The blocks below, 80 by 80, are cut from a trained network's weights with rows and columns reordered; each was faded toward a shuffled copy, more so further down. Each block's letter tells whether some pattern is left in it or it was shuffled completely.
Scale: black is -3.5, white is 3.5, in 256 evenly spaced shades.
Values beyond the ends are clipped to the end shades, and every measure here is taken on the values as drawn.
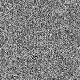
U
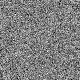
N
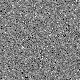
N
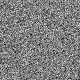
N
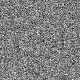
U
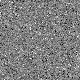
N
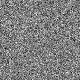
U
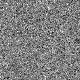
N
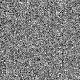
U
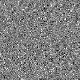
U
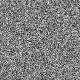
U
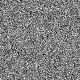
N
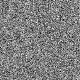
U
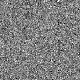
U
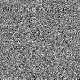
U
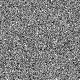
N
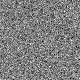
N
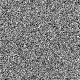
U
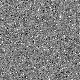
N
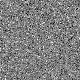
N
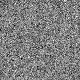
U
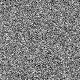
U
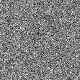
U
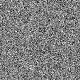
U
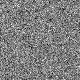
N
